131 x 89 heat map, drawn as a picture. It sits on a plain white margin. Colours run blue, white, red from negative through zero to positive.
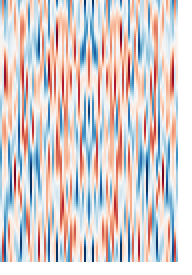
The histogram is bell-shaped. No overall slope runs across the table. Overall the values sit about 50% of the way up the scale. It is mirror symmetric from left to right. The grain runs up and down.
